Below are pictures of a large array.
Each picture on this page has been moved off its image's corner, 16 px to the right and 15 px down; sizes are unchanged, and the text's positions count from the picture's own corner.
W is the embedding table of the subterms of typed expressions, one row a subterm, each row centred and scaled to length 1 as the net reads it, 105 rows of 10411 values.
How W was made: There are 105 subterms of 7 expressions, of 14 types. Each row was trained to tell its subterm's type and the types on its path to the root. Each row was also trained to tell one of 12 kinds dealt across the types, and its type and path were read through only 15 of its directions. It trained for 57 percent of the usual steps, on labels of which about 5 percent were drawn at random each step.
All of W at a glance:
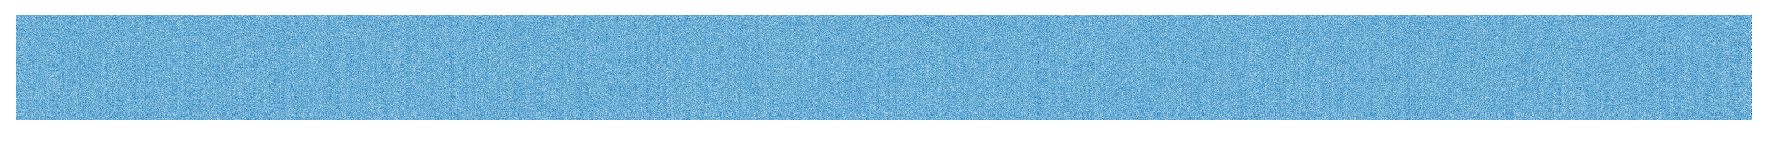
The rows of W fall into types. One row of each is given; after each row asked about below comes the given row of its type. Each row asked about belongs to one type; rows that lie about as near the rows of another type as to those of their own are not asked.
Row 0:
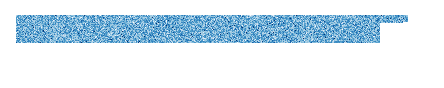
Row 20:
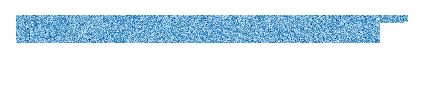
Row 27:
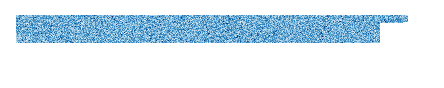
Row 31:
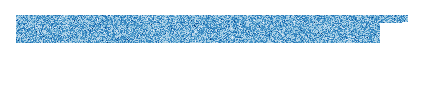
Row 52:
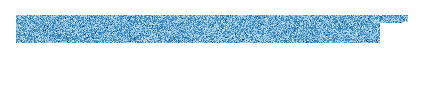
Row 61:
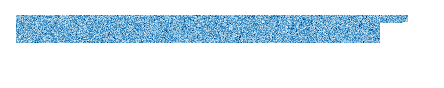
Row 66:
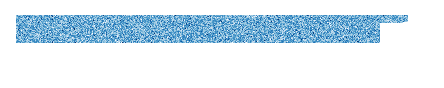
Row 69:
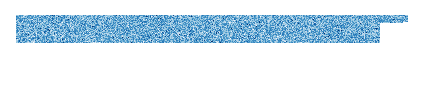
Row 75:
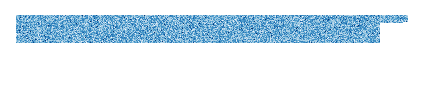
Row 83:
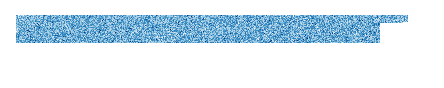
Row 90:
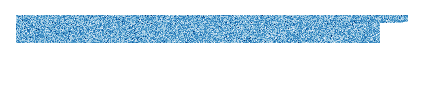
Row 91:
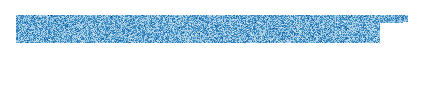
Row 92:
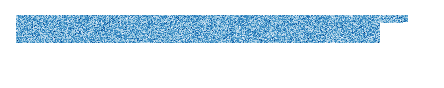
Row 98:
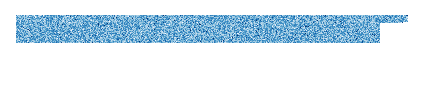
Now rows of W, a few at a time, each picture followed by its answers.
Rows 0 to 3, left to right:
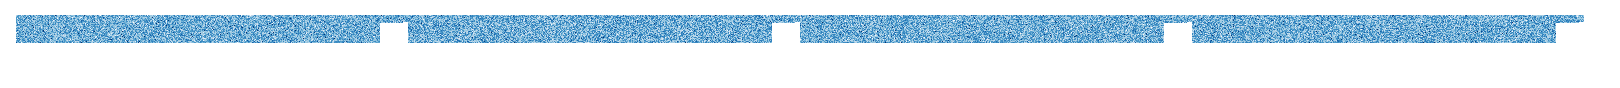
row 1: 27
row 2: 20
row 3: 90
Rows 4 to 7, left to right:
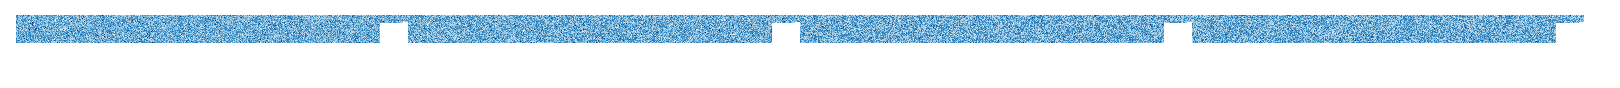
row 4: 90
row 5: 66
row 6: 52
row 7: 20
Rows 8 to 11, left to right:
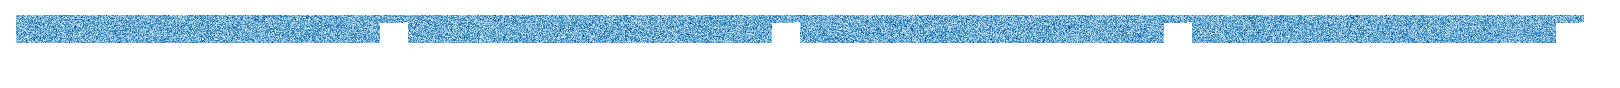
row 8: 91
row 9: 20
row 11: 92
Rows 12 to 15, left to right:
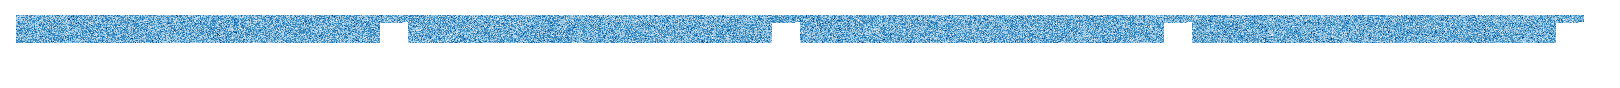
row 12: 31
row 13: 69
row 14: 83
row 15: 61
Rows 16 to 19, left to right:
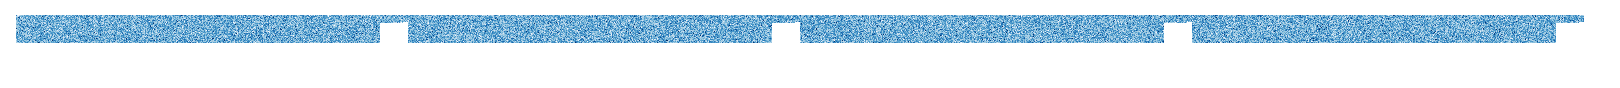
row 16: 83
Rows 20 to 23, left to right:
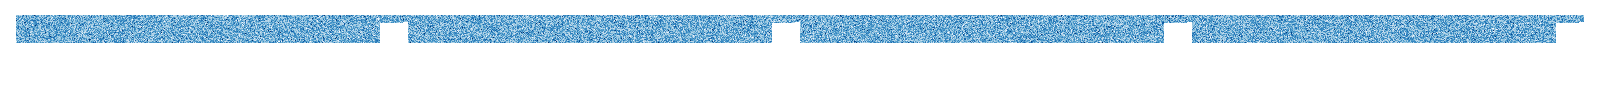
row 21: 83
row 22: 92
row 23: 92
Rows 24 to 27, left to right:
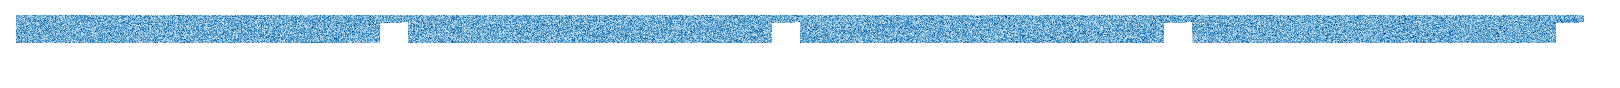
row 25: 66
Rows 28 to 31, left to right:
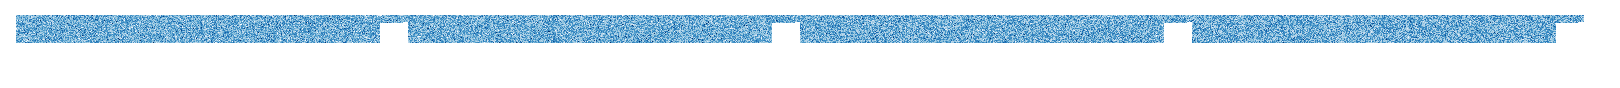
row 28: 31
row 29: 69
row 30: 27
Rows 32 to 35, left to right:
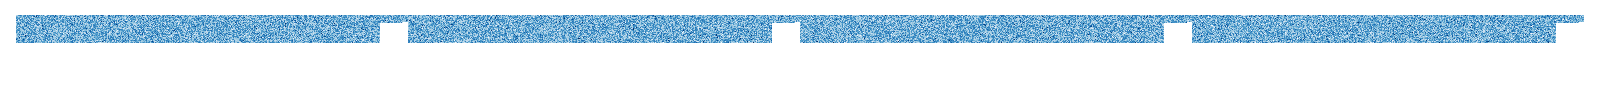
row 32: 0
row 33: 31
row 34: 0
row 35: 0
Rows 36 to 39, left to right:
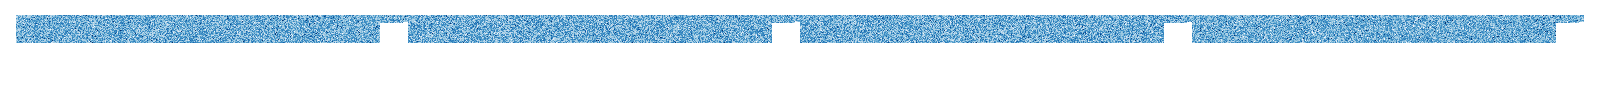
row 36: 20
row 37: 66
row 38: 98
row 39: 66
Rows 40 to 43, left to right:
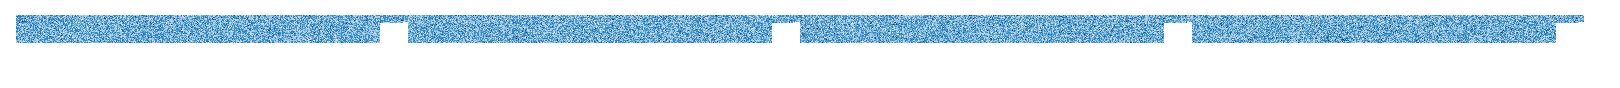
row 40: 69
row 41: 31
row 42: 98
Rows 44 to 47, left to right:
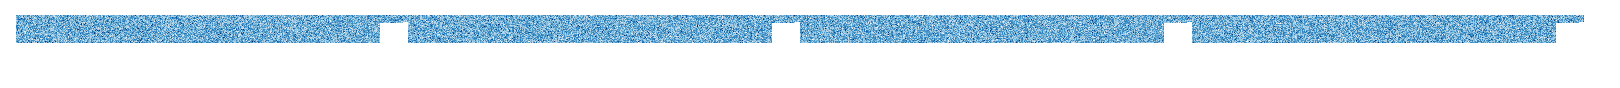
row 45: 31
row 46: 75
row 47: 31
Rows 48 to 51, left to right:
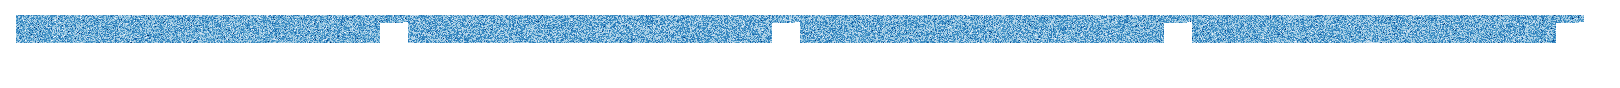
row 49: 52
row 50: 98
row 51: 98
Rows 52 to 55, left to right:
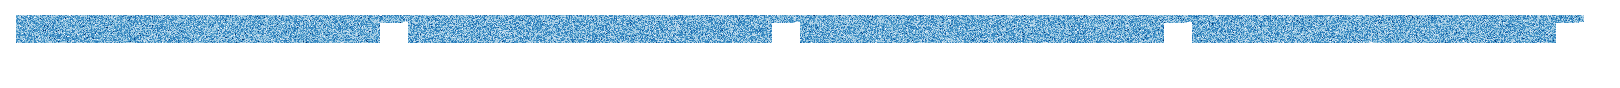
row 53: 66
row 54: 66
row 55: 98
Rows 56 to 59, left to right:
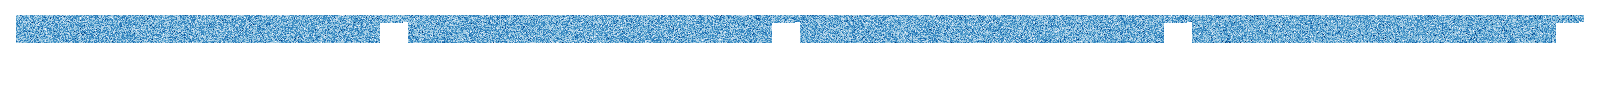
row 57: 92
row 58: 0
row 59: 61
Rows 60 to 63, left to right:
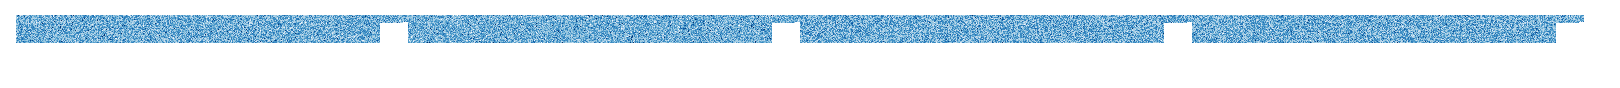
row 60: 66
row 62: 98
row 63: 92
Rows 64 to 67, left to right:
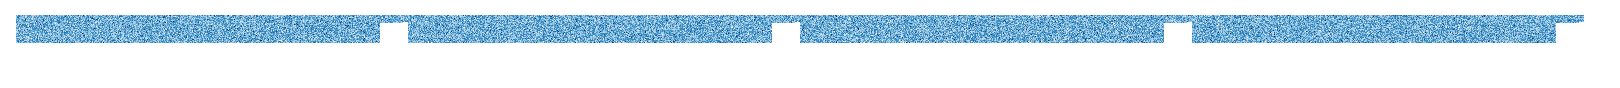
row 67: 90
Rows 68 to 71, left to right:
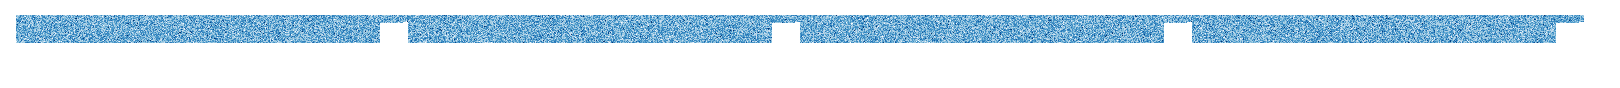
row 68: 75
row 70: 92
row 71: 69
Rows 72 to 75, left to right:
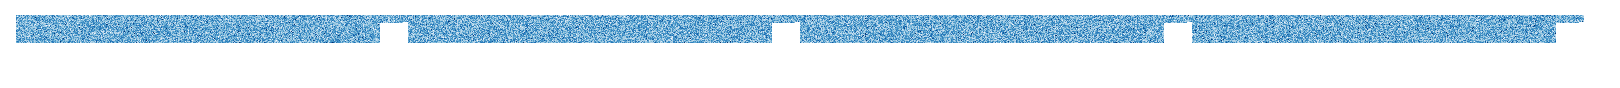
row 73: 31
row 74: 75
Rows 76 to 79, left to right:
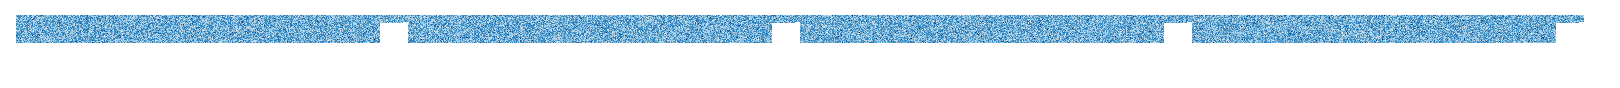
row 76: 92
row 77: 31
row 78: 91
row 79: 75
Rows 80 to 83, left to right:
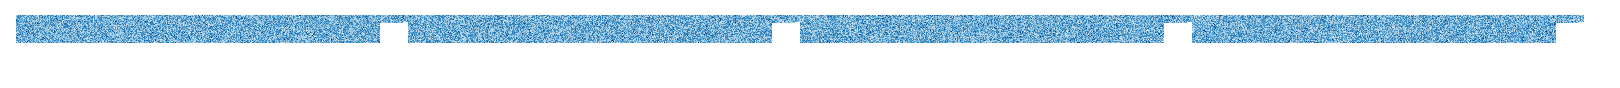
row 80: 0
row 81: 98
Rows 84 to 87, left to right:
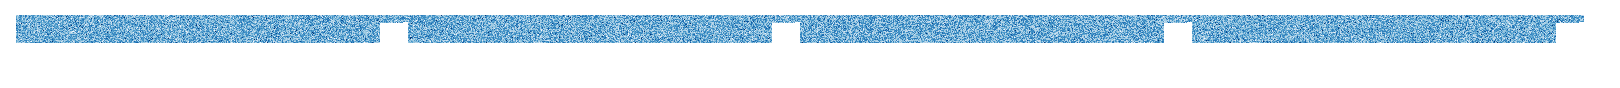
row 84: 75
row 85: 75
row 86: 92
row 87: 91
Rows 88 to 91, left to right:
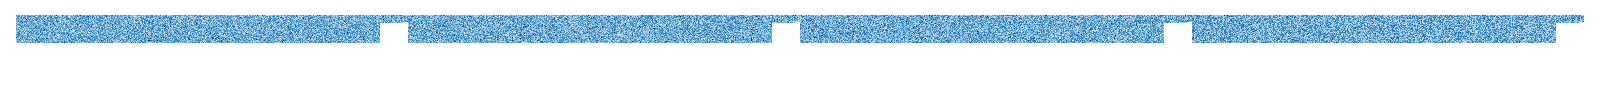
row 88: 83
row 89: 52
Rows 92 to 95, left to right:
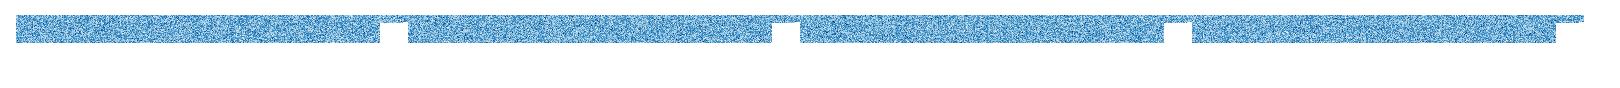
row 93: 66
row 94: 75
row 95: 91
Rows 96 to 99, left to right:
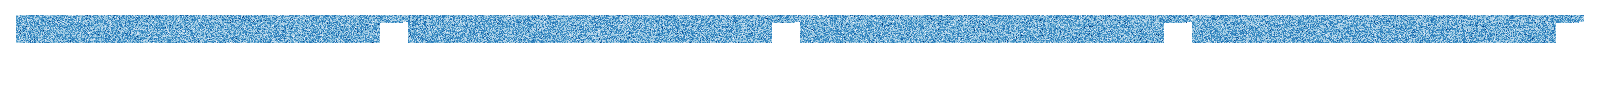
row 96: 75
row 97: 98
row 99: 90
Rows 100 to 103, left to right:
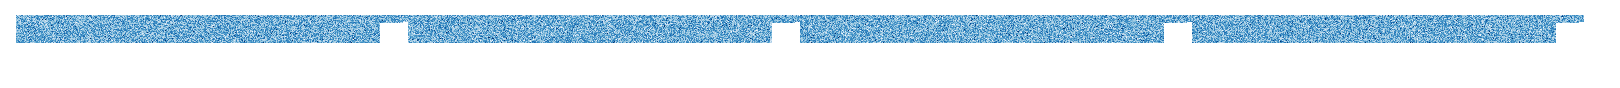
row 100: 90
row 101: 20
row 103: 61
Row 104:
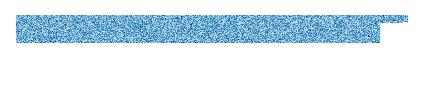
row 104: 91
